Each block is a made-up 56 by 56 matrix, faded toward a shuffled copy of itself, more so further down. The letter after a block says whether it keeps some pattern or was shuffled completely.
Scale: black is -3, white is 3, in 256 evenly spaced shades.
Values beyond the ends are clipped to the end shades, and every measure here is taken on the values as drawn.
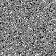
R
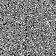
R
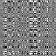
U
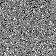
R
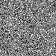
R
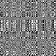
U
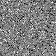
R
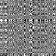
U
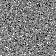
R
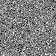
R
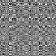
U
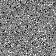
R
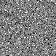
R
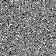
R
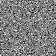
R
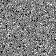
R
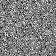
R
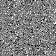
R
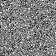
R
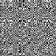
U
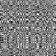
U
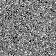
R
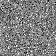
R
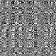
U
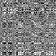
U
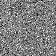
R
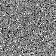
R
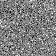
R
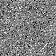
R
